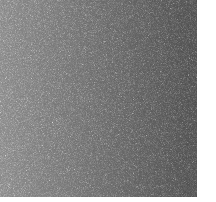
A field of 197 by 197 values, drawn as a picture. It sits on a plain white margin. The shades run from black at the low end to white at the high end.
There is an overall slope up to the left. Overall the values sit about 50% of the way up the scale. No row or column stands out.
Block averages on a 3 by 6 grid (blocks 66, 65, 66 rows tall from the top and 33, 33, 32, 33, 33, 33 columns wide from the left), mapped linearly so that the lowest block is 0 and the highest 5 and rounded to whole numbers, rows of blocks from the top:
543210
543210
543210
